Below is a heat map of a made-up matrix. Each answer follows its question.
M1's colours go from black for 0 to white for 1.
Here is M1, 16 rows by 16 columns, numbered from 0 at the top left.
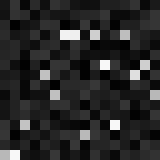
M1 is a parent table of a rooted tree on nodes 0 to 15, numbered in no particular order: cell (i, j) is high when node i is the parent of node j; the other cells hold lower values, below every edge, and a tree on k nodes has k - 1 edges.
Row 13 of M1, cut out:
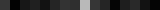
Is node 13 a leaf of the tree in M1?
no
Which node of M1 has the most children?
3
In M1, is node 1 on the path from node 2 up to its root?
no
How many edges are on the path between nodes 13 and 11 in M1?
4
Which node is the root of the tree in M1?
3
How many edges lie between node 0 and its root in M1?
3
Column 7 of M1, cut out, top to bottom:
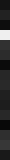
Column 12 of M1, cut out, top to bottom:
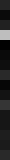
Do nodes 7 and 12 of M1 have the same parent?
yes
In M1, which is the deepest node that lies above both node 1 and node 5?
9
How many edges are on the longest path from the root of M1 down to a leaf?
3
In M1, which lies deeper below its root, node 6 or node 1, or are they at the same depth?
node 1
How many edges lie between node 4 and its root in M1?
2
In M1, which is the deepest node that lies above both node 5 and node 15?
9
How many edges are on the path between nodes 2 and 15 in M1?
4
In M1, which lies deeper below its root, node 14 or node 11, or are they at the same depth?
the same depth
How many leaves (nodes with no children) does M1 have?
9
